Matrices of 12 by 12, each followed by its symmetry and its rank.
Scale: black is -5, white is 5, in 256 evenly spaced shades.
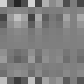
neither, rank one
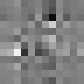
antisymmetric, rank two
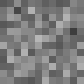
neither, full rank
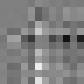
antisymmetric, rank two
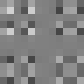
symmetric, rank one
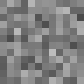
neither, full rank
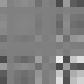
symmetric, rank one
